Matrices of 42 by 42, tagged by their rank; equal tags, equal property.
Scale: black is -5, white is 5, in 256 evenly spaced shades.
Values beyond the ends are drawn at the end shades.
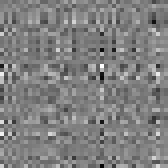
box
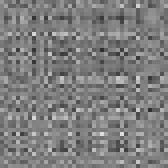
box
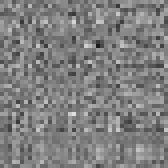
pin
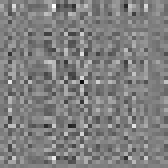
box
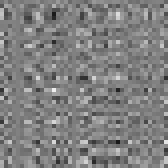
box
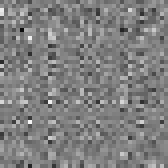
pin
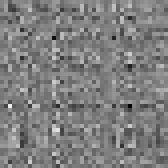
pin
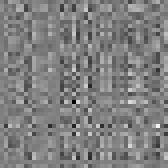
box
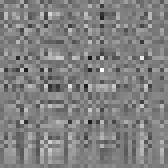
box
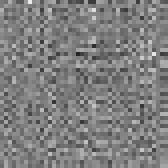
pin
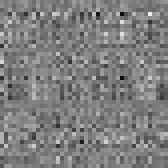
pin
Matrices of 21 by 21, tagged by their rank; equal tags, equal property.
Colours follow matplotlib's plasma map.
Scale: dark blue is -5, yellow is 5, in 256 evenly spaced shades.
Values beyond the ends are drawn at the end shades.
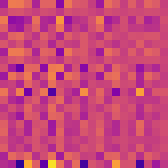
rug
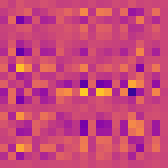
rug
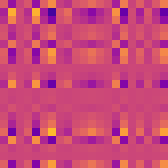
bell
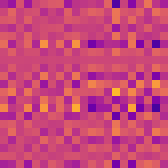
rug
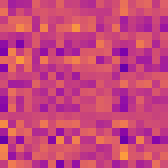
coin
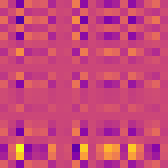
bell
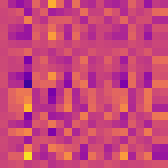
rug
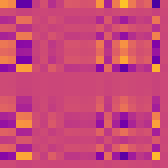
bell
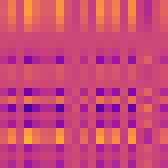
bell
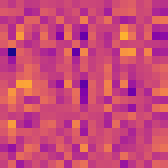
coin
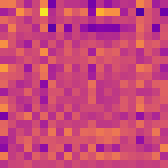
coin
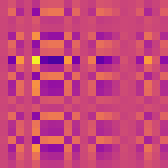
bell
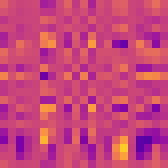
rug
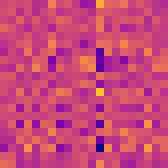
coin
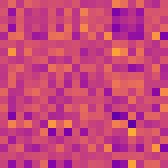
coin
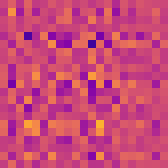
coin
